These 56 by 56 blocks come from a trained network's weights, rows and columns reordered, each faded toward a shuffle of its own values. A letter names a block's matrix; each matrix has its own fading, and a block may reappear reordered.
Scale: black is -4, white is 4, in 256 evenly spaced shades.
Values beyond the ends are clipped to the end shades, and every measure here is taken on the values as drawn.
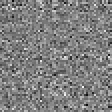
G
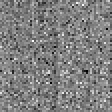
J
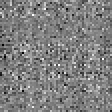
J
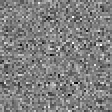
G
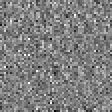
G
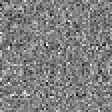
G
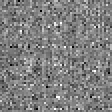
J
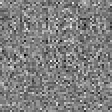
G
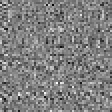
G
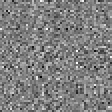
G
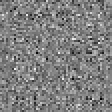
G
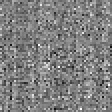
J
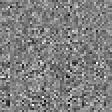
G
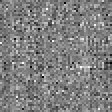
J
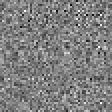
G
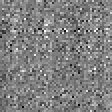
J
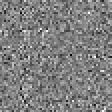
G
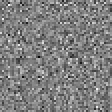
G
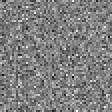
G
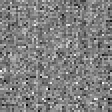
J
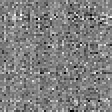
J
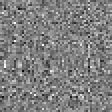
G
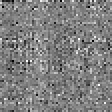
J
